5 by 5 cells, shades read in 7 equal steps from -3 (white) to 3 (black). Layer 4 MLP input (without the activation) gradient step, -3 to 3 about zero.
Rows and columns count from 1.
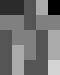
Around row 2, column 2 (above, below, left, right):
2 0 0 1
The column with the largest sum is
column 1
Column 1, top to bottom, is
2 0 1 1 1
